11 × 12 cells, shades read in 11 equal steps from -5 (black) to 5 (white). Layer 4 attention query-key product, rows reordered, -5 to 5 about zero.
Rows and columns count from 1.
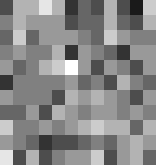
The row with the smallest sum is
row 10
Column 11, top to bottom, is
-4 -2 0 1 -2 0 -2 1 -1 2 2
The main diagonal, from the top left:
-2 2 -1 0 3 1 1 1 2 1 2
